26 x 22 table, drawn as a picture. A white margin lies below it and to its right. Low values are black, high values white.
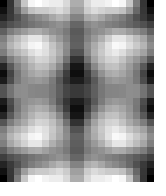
Its left and right halves mirror each other, and so do its top and bottom. No lone cell stands out from its neighbours. No overall slope runs across the table.
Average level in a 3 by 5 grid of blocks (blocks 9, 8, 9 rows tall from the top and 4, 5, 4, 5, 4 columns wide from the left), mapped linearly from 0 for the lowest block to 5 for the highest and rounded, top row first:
35353 / 23032 / 35353
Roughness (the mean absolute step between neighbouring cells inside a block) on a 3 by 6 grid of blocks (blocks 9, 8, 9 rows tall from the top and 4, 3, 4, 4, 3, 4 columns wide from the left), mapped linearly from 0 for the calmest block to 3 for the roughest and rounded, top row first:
322223
202202
322223
